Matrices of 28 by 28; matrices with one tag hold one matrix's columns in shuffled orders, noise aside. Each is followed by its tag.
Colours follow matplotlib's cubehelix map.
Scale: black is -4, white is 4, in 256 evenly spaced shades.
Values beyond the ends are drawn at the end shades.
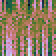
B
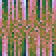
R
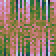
R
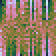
R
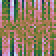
R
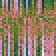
B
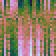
B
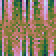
R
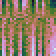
B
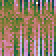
B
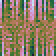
R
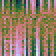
B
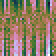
B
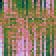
B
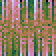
R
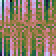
R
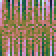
R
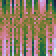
B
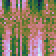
B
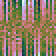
R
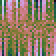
R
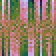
R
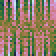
R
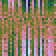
B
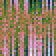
B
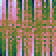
R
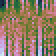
B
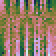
B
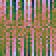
R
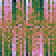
R
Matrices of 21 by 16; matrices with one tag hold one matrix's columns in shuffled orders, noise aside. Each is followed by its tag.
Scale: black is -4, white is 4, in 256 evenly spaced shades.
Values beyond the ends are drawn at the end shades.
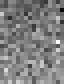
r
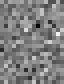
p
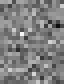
p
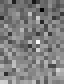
r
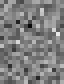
p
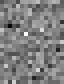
p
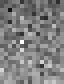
r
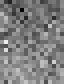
r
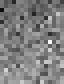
r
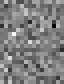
p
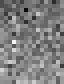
r
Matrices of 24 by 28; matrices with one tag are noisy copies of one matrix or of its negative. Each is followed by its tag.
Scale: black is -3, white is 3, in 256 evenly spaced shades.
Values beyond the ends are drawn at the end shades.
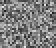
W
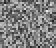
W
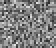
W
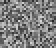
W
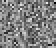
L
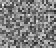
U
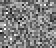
W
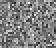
L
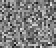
L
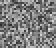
W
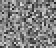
L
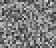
W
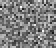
U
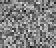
W
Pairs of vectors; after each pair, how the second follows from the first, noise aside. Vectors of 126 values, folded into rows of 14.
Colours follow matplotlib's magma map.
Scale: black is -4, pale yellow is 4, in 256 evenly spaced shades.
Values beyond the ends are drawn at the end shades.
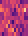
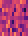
sign-scrambled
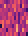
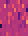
partly zeroed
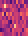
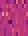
partly zeroed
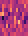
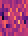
sign-scrambled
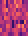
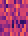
sign-scrambled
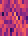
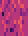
partly zeroed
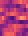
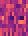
sign-scrambled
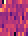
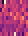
sign-scrambled
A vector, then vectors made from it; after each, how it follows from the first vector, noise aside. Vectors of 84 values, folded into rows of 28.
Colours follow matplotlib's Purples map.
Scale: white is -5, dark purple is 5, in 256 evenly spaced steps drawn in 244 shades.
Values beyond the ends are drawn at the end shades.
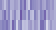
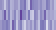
copied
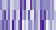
scaled up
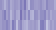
shrunk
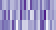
scaled up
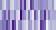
scaled up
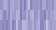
shrunk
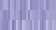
shrunk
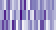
scaled up
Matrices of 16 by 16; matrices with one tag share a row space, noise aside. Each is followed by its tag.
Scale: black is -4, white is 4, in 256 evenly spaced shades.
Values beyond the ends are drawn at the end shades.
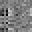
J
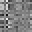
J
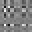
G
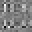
G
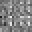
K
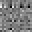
K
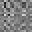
G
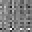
K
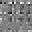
K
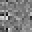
J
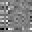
J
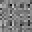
K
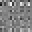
K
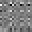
K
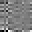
J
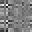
J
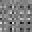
K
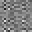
G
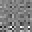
K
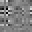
J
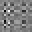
G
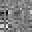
J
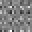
K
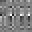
K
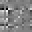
J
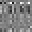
K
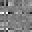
J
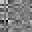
J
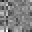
J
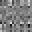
K
